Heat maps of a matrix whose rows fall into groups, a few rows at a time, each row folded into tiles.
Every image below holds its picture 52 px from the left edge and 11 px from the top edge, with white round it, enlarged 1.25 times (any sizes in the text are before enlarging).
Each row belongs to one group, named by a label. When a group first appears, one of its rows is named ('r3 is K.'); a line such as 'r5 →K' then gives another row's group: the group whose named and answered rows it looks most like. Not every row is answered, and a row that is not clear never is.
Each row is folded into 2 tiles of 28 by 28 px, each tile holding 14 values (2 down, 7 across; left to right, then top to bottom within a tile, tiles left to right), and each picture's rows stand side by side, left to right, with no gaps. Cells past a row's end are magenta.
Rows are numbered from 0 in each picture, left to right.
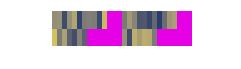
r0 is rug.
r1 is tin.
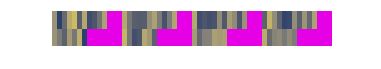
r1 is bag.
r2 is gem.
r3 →tin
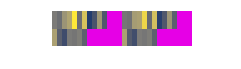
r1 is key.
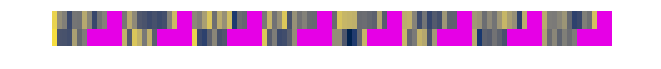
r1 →tin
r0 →bag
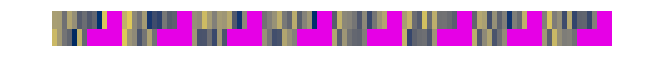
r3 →key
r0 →rug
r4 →tin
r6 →tin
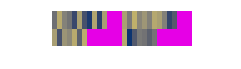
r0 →tin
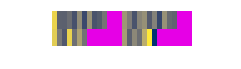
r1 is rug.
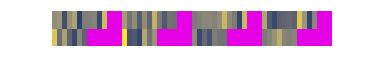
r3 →gem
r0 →rug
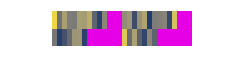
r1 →rug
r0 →bag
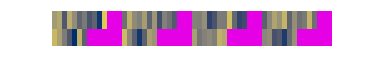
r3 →key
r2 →gem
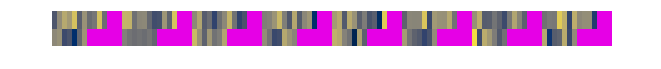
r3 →key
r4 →rug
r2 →gem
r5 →key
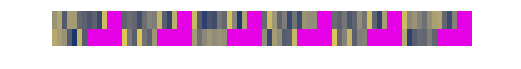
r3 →tin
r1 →gem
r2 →gem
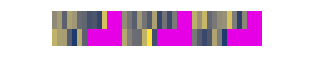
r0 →rug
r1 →rug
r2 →bag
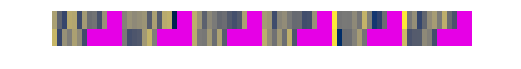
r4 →bag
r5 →bag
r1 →key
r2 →rug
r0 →rug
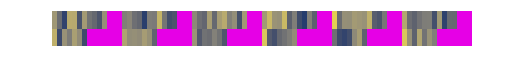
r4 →bag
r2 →bag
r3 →key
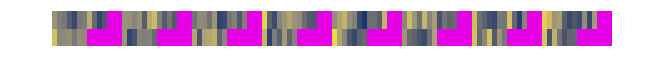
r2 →tin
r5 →key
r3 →bag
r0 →gem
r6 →gem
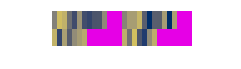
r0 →tin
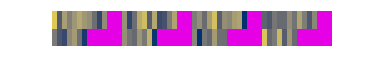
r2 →key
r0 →bag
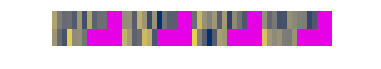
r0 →gem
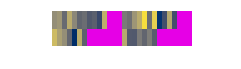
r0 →rug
